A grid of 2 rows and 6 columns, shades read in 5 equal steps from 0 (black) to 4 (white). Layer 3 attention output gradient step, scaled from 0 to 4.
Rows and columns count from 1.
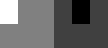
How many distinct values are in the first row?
4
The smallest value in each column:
2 2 2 1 0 1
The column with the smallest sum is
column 5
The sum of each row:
10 9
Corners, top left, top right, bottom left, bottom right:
4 1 2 1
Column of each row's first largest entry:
1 1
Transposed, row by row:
4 2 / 2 2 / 2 2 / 1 1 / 0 1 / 1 1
